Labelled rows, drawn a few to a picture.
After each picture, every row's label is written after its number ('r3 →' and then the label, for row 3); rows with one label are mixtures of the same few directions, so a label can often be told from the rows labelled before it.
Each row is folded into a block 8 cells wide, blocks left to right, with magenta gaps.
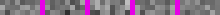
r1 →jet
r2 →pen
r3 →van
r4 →jet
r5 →jet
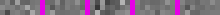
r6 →jet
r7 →van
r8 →van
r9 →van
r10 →van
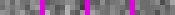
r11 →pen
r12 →van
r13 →van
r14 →pen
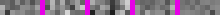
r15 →jet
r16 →pen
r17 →van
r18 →jet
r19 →jet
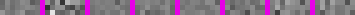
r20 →van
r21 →jet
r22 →jet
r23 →jet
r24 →pen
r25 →pen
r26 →van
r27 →van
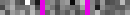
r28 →pen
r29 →pen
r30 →van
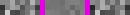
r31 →jet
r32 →jet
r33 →jet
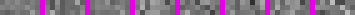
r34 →jet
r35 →van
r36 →jet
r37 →van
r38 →jet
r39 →pen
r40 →van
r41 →jet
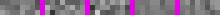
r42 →van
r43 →jet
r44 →jet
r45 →pen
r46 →pen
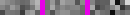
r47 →van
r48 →van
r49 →pen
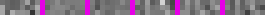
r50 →jet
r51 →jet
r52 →van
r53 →pen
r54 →pen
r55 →pen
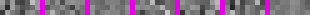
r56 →van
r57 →jet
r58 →jet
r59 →jet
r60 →van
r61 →van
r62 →van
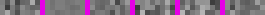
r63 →van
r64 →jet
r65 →pen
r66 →jet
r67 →van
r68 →van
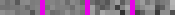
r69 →jet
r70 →pen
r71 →jet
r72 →van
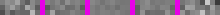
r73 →jet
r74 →jet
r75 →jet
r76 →jet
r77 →pen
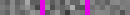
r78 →pen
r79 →pen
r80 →jet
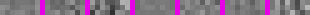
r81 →jet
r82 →jet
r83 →van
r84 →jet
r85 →pen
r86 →pen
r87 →pen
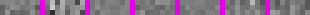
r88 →jet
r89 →van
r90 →van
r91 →jet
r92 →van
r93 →pen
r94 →van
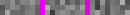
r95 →jet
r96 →jet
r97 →van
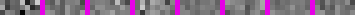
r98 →pen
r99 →van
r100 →pen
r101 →van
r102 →van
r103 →van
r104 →van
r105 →van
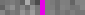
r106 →pen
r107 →pen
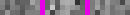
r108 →van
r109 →van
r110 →van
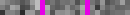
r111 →van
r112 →jet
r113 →van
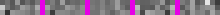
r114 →jet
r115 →jet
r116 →pen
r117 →jet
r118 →pen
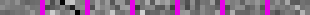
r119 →jet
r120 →jet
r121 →pen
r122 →jet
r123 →van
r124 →jet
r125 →jet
